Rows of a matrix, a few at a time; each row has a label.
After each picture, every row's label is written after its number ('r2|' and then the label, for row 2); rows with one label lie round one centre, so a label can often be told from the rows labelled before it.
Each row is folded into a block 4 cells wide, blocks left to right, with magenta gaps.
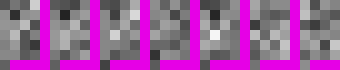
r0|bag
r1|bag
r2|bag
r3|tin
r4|bag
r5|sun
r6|sun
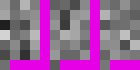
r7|sun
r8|bag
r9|sun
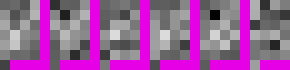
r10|bag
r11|bag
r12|tin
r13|bag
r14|bag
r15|sun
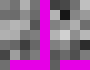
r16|tin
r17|bag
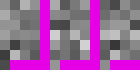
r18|tin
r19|sun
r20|tin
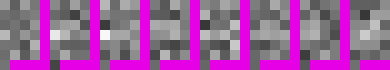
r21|sun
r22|tin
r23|sun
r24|tin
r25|sun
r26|tin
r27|tin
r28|bag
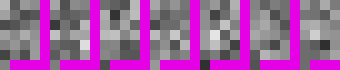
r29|sun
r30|sun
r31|bag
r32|sun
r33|bag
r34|tin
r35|tin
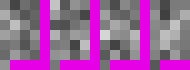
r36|tin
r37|sun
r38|tin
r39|bag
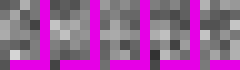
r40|tin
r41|bag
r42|tin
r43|tin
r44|sun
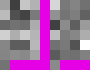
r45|sun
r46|sun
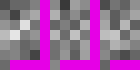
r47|bag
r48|sun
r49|bag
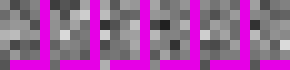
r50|tin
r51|bag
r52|sun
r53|sun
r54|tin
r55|sun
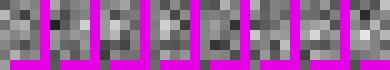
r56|tin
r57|sun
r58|tin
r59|tin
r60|tin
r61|sun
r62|tin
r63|bag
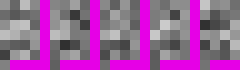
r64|tin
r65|tin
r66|tin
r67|tin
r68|sun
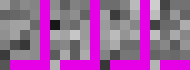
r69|tin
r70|sun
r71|bag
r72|sun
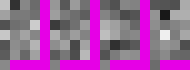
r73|sun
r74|sun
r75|tin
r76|bag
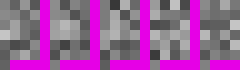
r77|tin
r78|tin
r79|tin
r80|sun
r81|sun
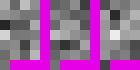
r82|sun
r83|tin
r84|bag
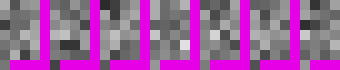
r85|sun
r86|tin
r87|bag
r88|sun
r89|bag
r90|bag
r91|sun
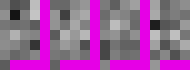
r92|bag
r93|bag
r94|tin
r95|sun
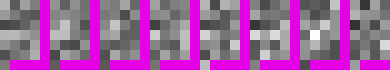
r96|sun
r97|tin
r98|tin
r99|sun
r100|sun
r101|sun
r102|bag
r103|sun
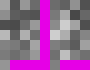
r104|sun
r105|tin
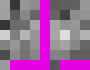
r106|sun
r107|bag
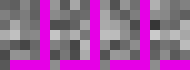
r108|tin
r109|sun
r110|tin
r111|sun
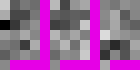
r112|sun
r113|sun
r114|tin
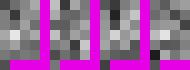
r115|bag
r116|sun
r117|bag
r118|tin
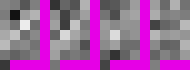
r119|bag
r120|bag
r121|bag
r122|sun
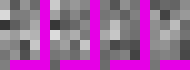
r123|sun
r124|sun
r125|tin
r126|bag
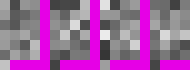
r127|sun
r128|bag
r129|sun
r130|bag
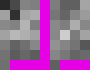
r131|bag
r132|bag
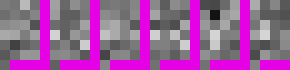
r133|tin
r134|sun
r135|tin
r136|sun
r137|bag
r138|tin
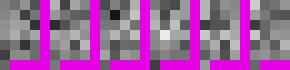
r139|tin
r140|sun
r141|bag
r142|bag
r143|sun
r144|sun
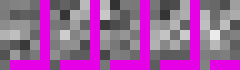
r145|tin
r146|bag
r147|sun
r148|bag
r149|bag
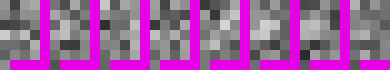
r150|sun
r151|tin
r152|sun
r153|sun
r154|bag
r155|tin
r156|tin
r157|tin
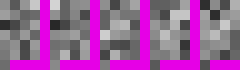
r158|sun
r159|sun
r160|tin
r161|bag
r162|bag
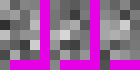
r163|sun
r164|tin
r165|tin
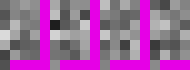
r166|tin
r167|sun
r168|sun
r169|tin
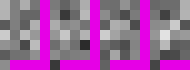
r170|sun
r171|bag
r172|tin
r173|bag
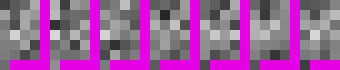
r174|bag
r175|sun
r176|tin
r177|bag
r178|bag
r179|bag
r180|bag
